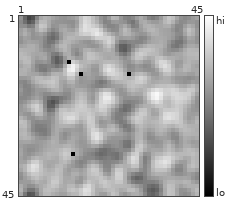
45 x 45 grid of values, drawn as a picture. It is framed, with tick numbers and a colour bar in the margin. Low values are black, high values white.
The halves do not mirror each other. No single row or column stands out from its neighbours. The middle right is the ninth with the highest average. The field is mottled with small blotches. Four lone cells stand out, each far lower than its neighbours.
